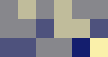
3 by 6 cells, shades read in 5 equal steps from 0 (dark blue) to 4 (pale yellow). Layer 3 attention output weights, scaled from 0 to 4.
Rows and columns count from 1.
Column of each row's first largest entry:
2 4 6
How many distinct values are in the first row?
2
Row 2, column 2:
2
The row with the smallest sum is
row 3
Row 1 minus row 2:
0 1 1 0 -1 1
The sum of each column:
5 6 5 8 5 7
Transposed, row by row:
2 2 1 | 3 2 1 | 2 1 2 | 3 3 2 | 2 3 0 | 2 1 4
